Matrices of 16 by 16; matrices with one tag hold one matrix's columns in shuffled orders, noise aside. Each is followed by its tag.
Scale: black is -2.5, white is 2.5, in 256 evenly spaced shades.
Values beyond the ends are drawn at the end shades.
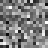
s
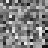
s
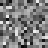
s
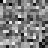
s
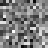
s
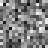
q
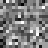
s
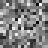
q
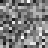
s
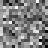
s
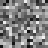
s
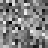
q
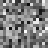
q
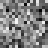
q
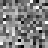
s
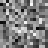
q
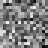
s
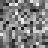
q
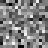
s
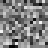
s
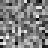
s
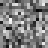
q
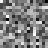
s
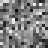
q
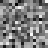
s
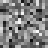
q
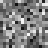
q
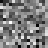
s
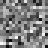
s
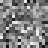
s
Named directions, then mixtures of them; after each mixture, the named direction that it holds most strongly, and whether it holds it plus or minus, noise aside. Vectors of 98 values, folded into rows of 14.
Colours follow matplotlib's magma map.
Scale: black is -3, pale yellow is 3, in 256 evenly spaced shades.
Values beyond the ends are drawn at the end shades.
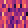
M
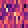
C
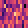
C, plus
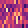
C, plus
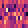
C, plus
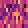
C, plus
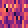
C, minus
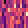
M, minus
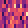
M, minus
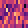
C, plus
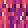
M, plus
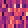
M, minus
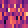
M, minus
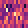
C, plus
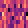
M, plus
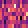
M, minus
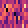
C, minus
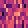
C, plus
